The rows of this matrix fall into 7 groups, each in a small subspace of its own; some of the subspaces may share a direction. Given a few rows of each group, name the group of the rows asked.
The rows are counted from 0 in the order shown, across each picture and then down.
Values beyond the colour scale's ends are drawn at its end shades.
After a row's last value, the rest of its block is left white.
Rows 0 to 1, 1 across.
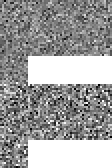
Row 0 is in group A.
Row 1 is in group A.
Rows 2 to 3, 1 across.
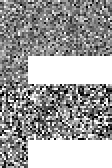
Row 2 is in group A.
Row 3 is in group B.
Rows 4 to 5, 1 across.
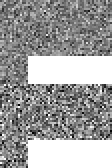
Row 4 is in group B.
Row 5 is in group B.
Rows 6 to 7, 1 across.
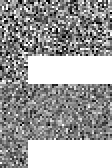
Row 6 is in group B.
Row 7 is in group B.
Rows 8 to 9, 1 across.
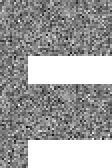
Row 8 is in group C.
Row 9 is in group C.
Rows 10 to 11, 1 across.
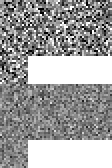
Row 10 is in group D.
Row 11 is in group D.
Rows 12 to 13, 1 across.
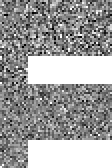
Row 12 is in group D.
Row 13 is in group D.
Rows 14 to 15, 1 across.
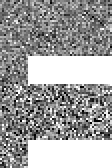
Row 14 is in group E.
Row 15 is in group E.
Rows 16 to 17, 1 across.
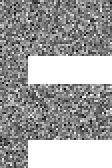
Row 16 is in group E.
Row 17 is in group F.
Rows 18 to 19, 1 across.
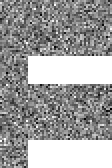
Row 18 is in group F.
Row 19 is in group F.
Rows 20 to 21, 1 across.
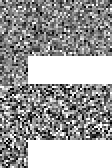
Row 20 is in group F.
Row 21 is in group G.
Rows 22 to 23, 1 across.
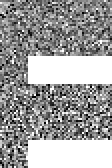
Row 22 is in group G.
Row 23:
D
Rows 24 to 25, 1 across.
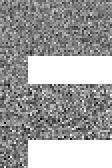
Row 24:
D
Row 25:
B
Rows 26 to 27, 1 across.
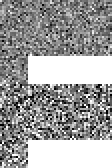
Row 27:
B
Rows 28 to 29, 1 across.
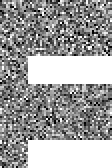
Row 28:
D
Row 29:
D
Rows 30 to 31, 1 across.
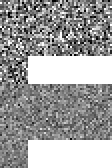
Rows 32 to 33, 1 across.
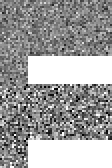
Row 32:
G
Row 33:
G
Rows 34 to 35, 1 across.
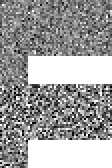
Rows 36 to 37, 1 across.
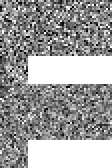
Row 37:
G
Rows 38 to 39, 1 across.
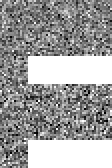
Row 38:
C
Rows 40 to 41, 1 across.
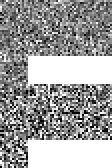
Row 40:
F
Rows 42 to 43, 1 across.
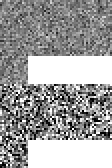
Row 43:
E
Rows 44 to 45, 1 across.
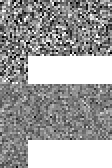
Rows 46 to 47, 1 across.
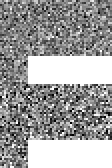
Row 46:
A
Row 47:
G
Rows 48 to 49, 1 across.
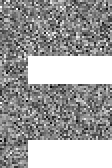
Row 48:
F
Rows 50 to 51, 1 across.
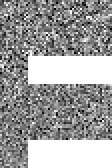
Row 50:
D
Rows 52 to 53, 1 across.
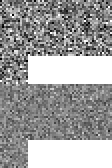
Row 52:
C
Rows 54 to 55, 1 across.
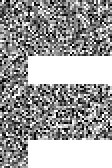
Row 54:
F
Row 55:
E
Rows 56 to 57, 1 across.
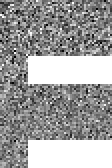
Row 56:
G
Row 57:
A
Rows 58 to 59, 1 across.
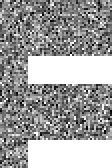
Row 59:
F
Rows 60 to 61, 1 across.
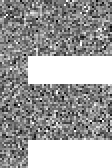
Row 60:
F
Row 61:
E
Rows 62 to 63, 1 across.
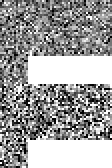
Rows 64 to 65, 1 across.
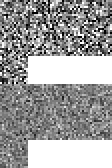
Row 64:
D
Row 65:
E
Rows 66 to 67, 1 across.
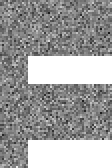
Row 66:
F
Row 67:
A
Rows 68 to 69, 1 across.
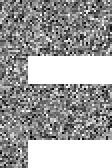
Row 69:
G
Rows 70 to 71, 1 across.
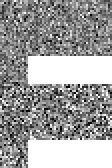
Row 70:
A
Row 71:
G
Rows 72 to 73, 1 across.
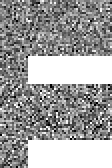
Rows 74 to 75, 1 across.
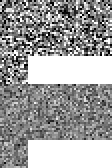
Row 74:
C
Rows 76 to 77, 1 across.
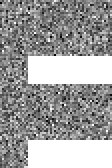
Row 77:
B
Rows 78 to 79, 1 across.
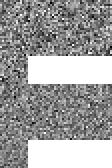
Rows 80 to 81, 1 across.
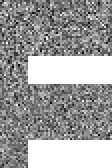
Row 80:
D
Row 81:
D
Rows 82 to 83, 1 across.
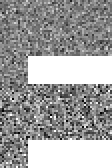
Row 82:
G
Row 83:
C
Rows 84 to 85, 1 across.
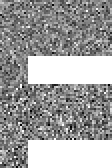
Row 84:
G
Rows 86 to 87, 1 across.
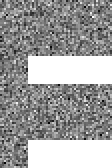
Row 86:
F
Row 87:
A
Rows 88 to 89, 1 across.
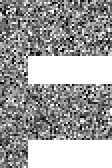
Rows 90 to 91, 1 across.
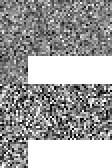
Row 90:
F
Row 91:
E
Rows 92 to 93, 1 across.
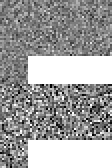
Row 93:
E
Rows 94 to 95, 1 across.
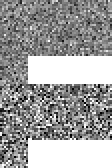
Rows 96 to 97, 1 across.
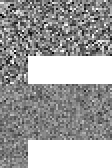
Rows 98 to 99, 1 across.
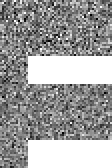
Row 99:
G
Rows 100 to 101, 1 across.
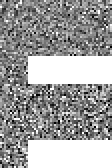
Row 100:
F
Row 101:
D
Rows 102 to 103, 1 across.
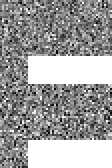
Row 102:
B
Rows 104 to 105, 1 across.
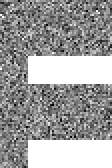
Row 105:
F
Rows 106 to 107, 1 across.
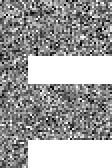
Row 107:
C
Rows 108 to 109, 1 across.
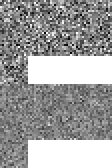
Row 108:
F
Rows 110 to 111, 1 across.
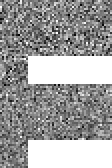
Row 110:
F
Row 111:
B
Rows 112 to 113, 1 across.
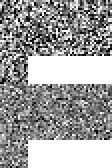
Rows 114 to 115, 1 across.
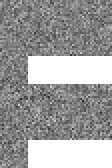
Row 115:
F
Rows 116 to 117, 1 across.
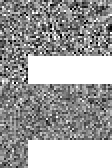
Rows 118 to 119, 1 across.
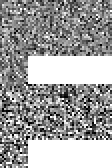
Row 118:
B
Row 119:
C
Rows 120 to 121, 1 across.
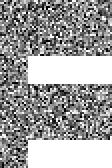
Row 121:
D
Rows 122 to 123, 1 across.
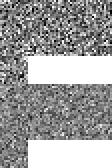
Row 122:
B
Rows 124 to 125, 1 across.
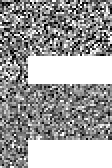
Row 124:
G
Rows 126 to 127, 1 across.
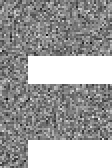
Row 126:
B
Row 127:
D
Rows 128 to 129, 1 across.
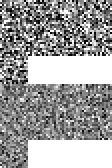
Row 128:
C
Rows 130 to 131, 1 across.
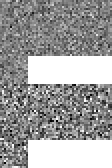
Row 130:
D
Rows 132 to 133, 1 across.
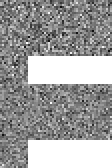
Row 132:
F
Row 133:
D
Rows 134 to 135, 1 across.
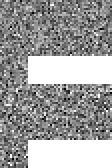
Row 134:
D
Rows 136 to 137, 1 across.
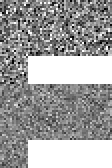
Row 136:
G
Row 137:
E
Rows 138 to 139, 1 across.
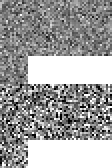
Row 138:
B
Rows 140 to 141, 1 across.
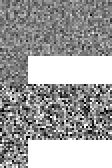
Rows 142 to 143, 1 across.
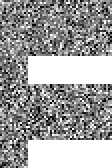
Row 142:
G
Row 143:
F
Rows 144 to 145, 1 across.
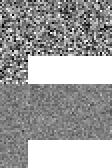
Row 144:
C
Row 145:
E
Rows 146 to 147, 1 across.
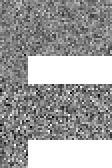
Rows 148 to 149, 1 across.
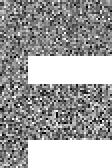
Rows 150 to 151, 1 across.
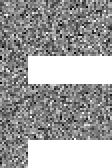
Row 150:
D
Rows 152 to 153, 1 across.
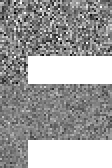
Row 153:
G
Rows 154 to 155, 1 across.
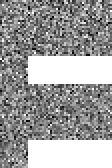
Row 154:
B
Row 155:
F
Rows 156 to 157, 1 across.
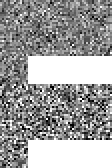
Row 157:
C
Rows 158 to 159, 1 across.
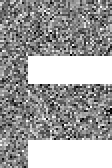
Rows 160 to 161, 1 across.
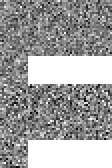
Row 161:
A
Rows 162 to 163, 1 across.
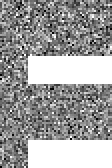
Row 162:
E
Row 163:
D
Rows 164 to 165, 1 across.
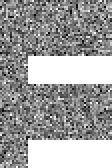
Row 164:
B
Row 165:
C
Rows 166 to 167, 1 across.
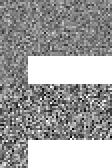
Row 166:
F
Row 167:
A
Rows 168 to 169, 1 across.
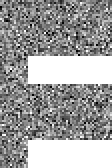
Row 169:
B
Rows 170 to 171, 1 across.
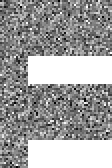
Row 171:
A
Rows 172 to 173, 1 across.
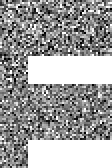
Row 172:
F
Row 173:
A
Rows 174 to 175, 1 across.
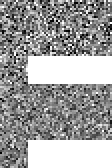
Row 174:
F
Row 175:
G
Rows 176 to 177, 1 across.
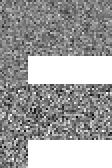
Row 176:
C
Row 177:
F
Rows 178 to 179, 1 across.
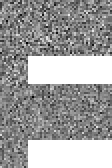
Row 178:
F
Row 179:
D
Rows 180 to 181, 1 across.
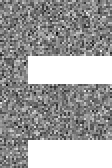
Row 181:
F
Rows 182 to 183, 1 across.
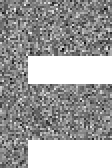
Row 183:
F
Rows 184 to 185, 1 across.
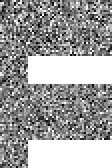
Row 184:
A
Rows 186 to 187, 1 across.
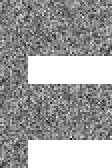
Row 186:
E
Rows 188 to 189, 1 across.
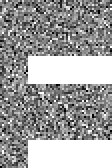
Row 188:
F
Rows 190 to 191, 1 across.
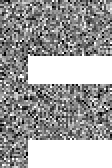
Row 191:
F
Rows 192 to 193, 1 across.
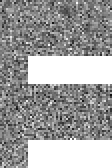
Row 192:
C
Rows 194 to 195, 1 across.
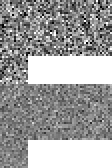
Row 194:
C
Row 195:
E
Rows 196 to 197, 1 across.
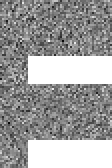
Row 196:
B
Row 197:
G
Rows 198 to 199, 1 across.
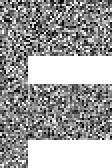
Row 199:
D
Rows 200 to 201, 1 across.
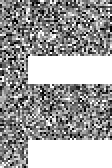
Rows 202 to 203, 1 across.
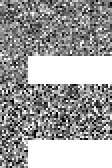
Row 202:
F
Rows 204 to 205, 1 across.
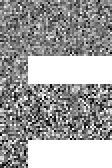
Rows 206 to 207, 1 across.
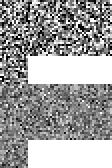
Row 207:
B
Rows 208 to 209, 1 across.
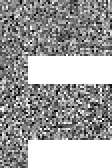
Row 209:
E
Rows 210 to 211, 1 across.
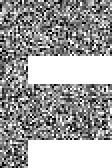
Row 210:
F
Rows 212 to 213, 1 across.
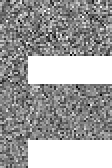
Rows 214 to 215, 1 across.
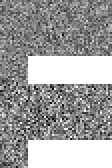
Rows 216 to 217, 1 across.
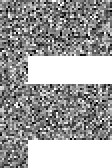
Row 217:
E
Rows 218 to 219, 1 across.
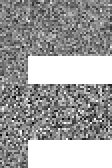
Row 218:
E
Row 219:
E
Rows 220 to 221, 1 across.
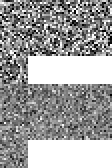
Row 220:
G
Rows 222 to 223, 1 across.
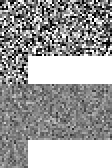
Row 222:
B
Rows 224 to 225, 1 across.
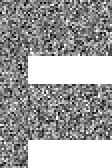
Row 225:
A
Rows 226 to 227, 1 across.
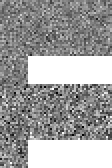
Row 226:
D
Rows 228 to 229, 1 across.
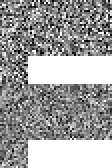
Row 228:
B
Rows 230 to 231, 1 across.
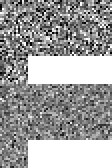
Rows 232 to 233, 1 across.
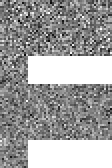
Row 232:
F
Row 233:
F
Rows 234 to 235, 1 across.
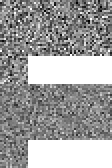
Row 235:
E
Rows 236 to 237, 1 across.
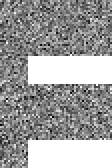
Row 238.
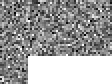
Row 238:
E
